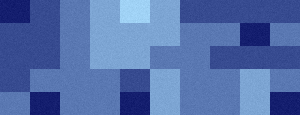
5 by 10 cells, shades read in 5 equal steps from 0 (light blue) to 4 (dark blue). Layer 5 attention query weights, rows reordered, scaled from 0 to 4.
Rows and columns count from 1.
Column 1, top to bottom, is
4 3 3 3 2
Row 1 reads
4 3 2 1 0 1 3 3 3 3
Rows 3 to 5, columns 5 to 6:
1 2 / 3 1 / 4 1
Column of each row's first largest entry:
1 9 1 1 2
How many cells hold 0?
1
